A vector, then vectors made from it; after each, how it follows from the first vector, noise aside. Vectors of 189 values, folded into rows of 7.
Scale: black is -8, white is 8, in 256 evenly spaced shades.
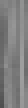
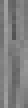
wrapped around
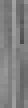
wrapped around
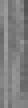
reversed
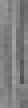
wrapped around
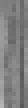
negated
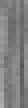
negated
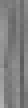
negated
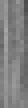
reversed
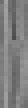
wrapped around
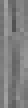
wrapped around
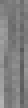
negated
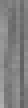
negated
